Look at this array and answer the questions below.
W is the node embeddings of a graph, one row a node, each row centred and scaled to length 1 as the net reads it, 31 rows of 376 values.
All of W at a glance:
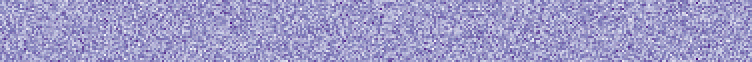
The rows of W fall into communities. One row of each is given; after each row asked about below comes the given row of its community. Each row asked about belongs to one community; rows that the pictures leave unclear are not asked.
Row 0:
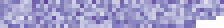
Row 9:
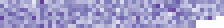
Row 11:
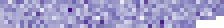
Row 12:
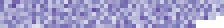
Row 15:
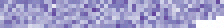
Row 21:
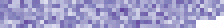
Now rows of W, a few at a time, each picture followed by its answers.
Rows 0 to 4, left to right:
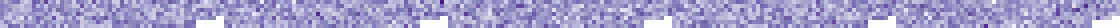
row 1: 15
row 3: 11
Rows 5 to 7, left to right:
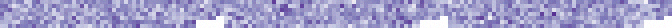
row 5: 0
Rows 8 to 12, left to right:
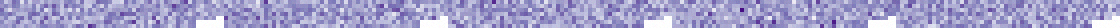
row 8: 9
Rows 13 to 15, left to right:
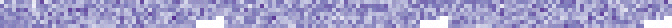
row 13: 9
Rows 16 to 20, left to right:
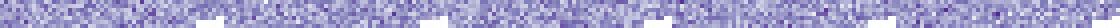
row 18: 0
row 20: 11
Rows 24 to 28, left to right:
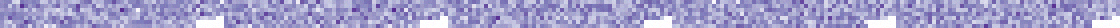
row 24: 21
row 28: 9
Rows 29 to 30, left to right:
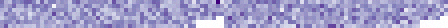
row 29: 15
